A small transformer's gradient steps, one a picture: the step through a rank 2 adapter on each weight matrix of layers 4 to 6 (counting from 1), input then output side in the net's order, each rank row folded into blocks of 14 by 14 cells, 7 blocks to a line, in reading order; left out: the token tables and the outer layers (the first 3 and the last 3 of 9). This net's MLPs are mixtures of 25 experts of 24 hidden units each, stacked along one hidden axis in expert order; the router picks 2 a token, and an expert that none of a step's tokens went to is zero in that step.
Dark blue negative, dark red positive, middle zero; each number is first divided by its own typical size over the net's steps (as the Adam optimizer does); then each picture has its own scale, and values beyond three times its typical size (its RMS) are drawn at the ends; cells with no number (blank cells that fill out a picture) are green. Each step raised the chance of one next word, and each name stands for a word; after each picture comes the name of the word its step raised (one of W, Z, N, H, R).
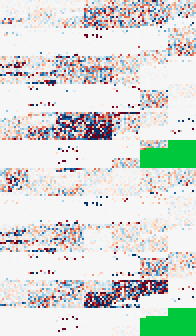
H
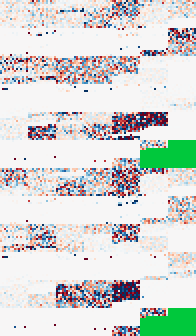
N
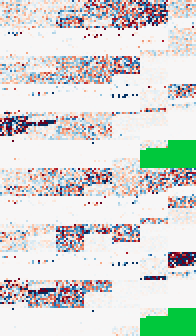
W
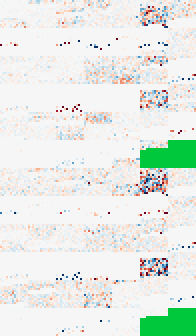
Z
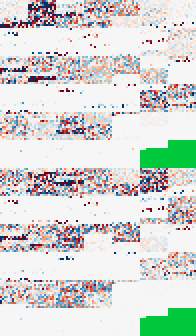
W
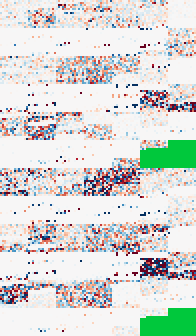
N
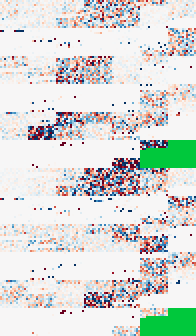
N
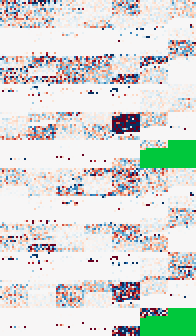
N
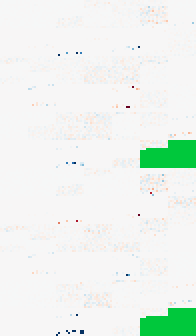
Z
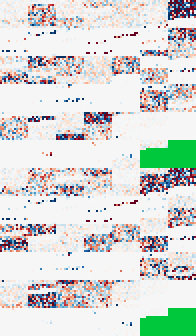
W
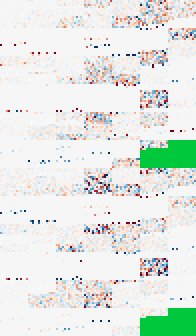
Z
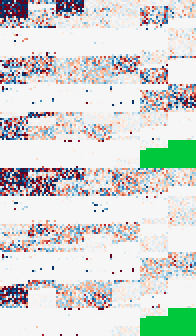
N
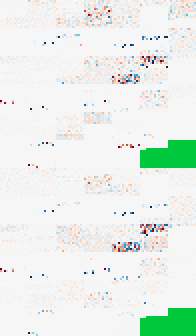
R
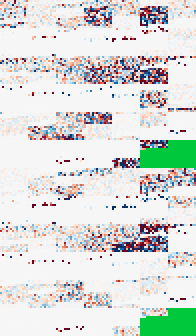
H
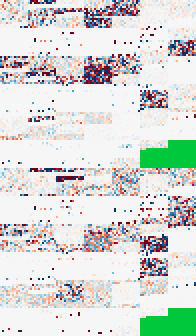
H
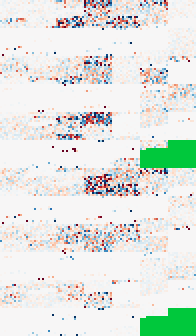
R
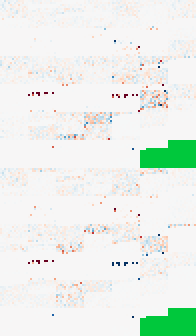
Z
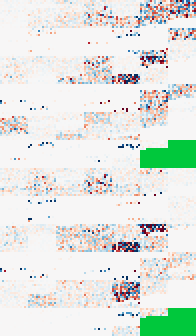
Z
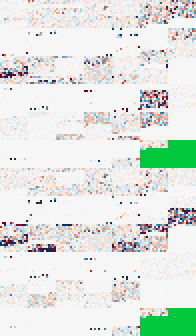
Z
